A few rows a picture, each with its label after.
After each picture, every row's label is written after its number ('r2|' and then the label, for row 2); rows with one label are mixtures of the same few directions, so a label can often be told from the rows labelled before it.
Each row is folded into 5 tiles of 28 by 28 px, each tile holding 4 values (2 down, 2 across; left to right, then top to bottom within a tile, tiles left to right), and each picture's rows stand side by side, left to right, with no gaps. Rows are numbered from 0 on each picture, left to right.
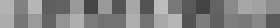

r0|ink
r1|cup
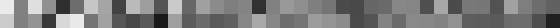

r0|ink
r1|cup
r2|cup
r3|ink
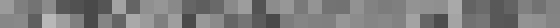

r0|cup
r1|ink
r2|ink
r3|cup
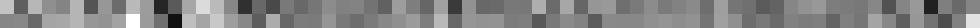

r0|ink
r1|cup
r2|ink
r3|cup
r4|ink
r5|cup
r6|ink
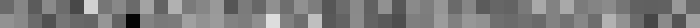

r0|ink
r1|ink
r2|ink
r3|cup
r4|cup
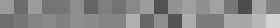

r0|ink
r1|ink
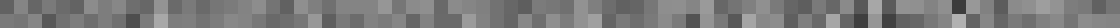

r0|ink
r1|cup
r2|cup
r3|cup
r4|cup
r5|cup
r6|cup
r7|cup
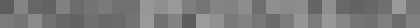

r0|ink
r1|ink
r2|cup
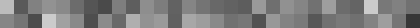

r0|cup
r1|cup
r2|ink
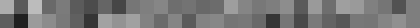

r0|cup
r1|ink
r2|cup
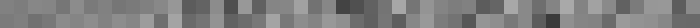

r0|ink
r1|ink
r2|cup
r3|ink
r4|ink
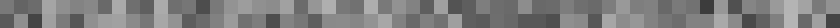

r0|ink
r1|cup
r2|ink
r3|ink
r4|cup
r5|cup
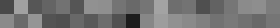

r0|ink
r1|cup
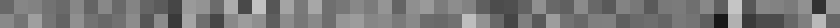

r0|ink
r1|ink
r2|ink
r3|cup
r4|ink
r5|cup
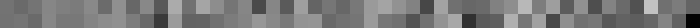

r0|ink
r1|cup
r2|cup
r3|cup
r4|ink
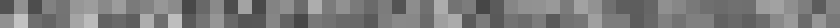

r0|cup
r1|ink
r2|cup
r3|cup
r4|cup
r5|cup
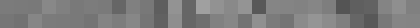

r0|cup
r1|cup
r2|cup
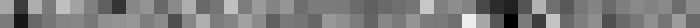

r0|cup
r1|ink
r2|cup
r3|cup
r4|cup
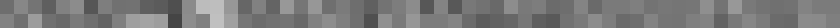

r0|ink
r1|cup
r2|cup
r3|ink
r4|ink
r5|cup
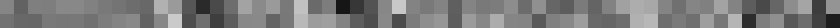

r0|cup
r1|cup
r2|cup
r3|cup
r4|cup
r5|ink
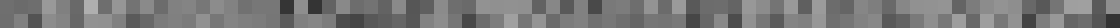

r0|ink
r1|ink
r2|ink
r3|cup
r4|ink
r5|ink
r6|cup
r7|ink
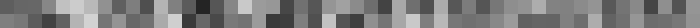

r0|cup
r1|cup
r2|ink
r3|cup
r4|ink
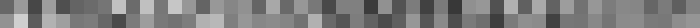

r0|cup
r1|ink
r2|ink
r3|ink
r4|ink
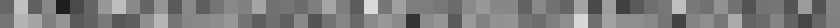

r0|cup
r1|cup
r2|ink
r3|cup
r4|cup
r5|ink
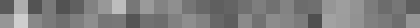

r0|cup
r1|cup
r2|cup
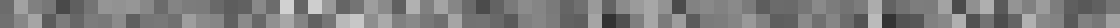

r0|cup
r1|cup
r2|ink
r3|cup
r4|cup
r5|cup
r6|cup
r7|cup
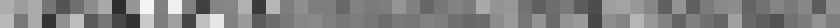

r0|ink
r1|ink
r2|cup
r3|cup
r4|cup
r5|cup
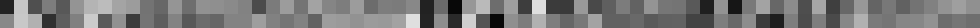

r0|cup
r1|cup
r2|ink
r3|ink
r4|ink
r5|ink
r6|cup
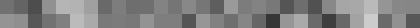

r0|cup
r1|ink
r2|cup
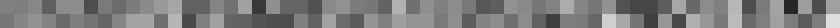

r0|ink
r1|ink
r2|ink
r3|ink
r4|cup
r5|ink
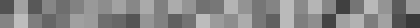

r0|cup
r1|ink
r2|ink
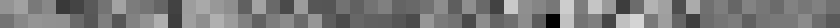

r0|cup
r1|cup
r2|ink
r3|ink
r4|ink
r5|ink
